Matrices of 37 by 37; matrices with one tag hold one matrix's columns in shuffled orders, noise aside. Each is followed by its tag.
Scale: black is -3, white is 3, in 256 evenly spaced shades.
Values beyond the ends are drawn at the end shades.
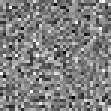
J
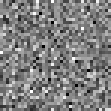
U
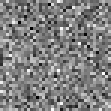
J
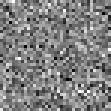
U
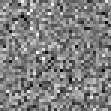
U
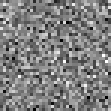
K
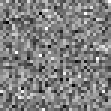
U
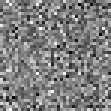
J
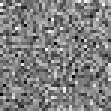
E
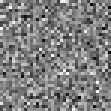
J
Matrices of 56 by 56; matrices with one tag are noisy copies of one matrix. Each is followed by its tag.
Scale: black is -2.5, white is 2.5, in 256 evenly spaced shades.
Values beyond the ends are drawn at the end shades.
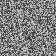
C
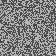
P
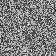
C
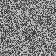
C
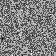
C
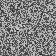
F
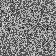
F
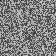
C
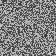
P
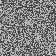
P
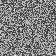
P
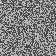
P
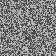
C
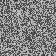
C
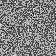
P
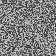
P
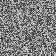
C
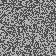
P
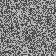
C
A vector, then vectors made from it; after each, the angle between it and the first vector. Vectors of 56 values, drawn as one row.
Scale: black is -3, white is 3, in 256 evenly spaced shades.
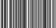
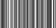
orthogonal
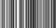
orthogonal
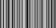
nearly opposite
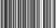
partly aligned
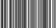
nearly parallel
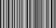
nearly opposite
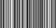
partly opposed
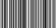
nearly parallel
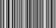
nearly opposite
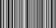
nearly opposite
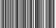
orthogonal
